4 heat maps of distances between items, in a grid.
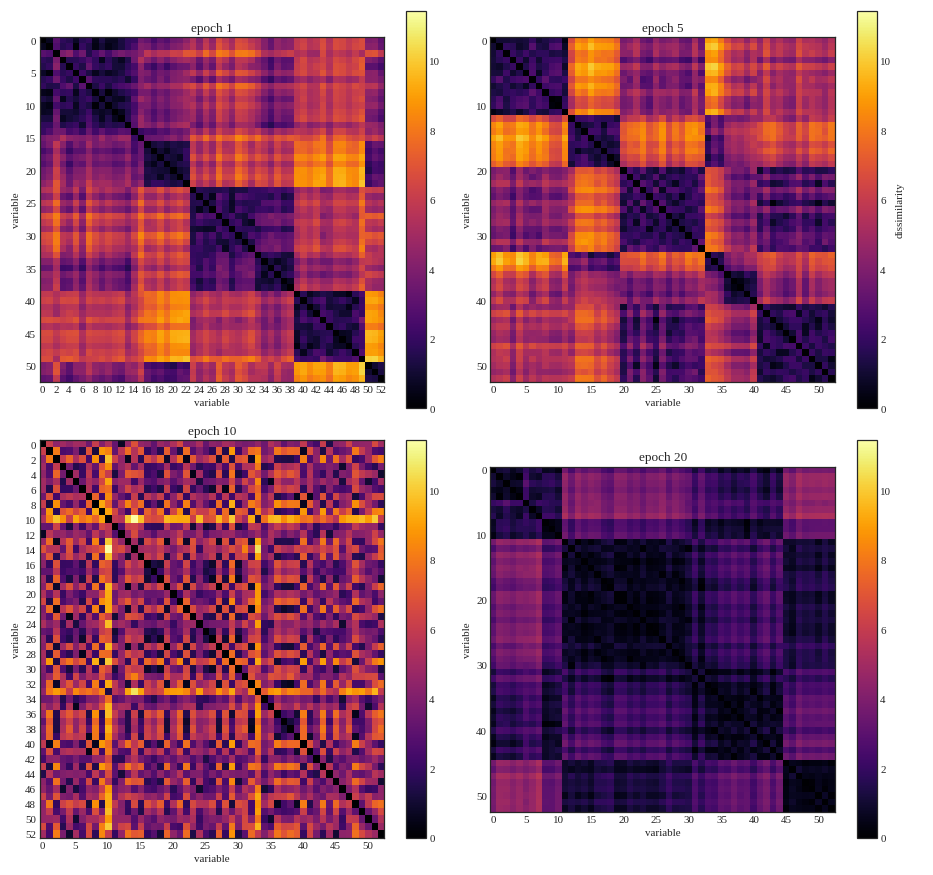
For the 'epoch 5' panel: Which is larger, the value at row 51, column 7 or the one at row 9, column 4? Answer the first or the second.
the first
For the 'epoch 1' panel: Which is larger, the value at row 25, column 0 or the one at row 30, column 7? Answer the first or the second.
the second
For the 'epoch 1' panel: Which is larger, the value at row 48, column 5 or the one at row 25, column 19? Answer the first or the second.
the first
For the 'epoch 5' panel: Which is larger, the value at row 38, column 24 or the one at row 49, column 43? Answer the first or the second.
the first
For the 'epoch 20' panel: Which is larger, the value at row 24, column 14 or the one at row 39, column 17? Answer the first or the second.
the second
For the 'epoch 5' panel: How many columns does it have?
53
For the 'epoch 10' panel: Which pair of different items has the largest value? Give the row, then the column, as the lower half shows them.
14, 10
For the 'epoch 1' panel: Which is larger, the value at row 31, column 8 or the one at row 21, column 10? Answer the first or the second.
the first
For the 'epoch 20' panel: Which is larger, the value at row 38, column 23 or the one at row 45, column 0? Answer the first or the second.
the second
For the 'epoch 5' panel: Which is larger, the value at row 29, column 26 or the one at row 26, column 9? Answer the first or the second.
the second
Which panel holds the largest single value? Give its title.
epoch 10
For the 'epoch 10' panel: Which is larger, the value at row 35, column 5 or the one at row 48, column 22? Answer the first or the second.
the second
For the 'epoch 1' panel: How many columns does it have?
53
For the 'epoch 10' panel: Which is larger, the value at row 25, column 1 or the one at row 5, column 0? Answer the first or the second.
the second
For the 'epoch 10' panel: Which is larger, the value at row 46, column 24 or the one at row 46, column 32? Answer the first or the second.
the second
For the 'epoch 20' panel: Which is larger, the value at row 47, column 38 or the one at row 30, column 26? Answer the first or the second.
the first
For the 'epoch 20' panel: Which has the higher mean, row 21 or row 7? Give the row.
7
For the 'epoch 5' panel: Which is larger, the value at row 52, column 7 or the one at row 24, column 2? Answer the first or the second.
the first
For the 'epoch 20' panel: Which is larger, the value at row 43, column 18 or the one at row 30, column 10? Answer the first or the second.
the second
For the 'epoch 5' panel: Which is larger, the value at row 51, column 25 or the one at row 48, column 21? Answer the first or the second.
the second
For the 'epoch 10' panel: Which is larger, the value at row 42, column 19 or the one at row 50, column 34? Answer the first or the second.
the first
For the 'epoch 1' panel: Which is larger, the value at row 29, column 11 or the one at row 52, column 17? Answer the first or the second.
the first
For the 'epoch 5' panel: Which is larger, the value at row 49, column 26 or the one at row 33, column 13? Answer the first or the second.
the first
